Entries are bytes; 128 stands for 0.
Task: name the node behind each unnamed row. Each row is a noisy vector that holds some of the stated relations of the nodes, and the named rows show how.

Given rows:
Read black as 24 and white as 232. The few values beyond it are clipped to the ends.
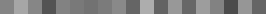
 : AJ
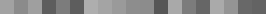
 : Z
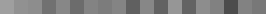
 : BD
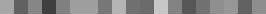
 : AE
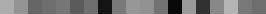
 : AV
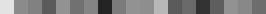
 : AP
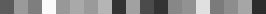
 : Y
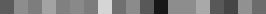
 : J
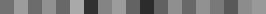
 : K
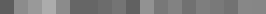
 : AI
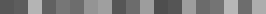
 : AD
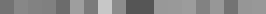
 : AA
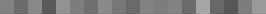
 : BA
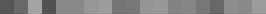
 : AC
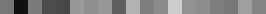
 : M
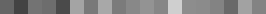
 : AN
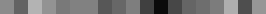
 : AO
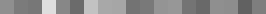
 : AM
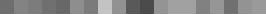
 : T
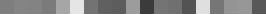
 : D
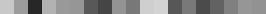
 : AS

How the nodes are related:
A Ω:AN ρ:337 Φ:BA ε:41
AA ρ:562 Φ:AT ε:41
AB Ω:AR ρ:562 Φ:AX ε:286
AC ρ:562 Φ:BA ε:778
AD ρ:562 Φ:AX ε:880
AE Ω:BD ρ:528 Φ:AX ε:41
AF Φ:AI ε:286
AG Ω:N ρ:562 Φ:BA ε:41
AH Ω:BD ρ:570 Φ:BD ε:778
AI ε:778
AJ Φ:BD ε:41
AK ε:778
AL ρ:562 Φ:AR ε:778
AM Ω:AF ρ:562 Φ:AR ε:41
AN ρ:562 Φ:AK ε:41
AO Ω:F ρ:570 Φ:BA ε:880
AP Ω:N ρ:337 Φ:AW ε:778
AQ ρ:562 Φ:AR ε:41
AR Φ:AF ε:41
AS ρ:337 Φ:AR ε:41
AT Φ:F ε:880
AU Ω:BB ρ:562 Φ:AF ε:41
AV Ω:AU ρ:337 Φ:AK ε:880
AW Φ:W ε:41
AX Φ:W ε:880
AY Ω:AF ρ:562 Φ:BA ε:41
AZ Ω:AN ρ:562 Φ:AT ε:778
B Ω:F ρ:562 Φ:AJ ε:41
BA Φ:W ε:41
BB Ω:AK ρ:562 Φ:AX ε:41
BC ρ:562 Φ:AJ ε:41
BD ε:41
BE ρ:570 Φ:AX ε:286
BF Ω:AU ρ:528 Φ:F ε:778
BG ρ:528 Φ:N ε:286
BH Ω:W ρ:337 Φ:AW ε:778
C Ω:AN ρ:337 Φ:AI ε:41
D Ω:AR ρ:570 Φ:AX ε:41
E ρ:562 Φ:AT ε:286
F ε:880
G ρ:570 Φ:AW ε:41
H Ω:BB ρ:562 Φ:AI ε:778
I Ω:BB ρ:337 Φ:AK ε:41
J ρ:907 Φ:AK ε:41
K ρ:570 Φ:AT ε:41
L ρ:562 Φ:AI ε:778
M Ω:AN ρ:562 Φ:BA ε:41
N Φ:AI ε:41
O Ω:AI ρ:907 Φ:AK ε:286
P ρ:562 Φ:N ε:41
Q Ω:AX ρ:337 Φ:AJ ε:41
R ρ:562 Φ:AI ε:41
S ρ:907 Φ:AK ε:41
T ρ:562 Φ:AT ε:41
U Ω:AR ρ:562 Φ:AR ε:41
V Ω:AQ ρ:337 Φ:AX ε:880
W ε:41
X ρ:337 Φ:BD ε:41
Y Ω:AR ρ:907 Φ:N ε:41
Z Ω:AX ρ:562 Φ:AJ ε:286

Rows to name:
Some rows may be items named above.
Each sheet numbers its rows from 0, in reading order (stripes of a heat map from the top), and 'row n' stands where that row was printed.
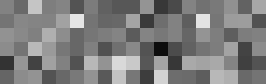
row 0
AX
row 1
D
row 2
N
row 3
AO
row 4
AU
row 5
BF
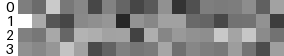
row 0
AX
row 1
Q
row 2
AB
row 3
AF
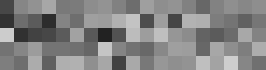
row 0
L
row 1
BB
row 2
A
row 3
E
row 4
AB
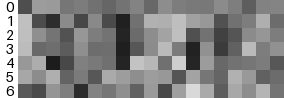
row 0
AK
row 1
C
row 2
BH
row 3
V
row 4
I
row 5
Z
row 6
AZ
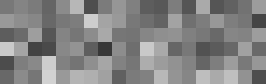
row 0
G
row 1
B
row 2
AC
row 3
X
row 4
AL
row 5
U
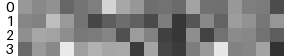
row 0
B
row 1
F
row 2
AH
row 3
Y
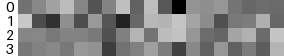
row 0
O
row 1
C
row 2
BG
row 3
BE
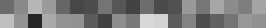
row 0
AT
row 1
AS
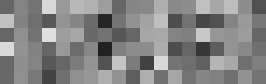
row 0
U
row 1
BH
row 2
AR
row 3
AP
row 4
BF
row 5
BC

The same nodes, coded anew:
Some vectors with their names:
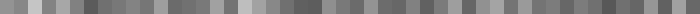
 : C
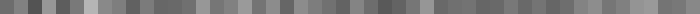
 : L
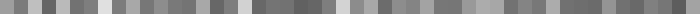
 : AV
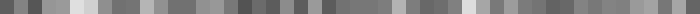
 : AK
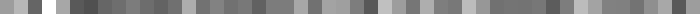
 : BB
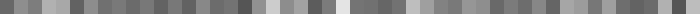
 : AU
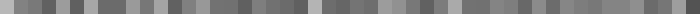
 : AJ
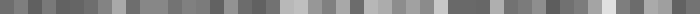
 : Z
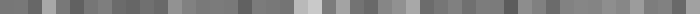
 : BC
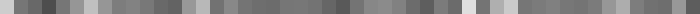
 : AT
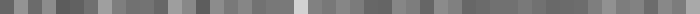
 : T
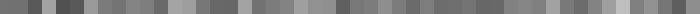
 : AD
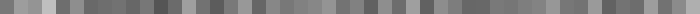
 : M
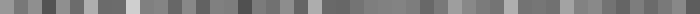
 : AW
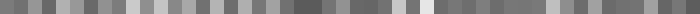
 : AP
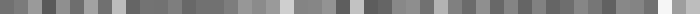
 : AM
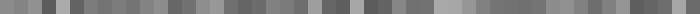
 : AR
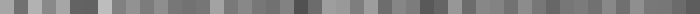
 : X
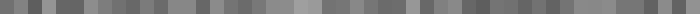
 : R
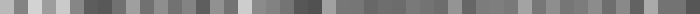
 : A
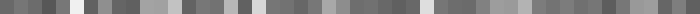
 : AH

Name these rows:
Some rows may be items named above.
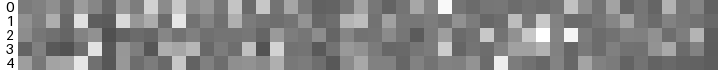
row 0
AP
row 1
Q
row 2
AO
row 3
AH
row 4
I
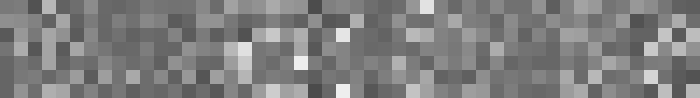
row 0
H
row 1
AR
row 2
AU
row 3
AZ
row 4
E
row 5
BH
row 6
AU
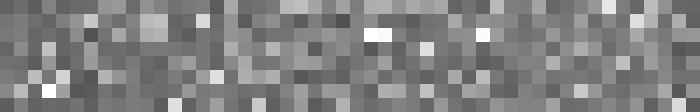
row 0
Z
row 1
AI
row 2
O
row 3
H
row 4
AD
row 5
AS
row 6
BB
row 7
K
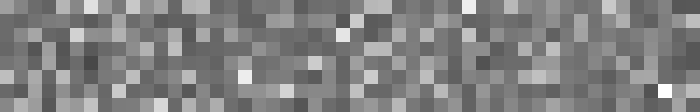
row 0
AX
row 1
U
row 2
BF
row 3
BE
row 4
AB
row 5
V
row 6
AM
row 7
N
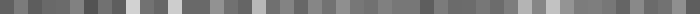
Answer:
G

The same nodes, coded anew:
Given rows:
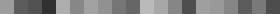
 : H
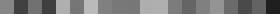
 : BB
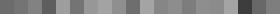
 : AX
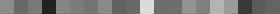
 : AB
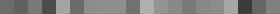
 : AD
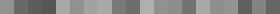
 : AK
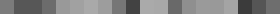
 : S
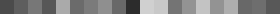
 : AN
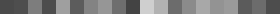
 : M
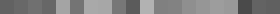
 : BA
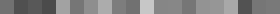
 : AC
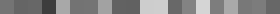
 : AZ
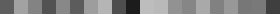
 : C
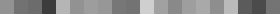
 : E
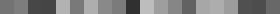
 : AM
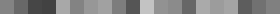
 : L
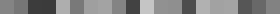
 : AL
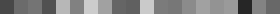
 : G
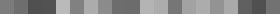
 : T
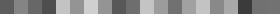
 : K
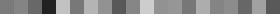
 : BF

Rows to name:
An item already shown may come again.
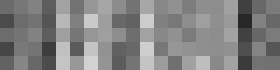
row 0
AX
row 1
G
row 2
AX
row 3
AE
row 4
K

